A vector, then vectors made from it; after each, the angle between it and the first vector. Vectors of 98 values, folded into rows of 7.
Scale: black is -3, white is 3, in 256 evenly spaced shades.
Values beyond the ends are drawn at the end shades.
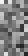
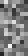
orthogonal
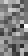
partly aligned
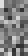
partly aligned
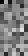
nearly opposite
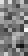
nearly parallel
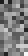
nearly opposite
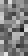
nearly parallel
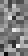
partly opposed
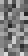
partly aligned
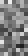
nearly parallel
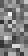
partly opposed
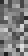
nearly opposite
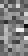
partly opposed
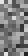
nearly parallel
